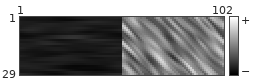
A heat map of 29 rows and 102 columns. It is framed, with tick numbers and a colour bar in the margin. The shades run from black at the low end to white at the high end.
It is made of 1 by 2 panels. Panel 1,1: very low, streaked across, faint in contrast. Panel 1,2: middling, slanting down to the right, strong in contrast.
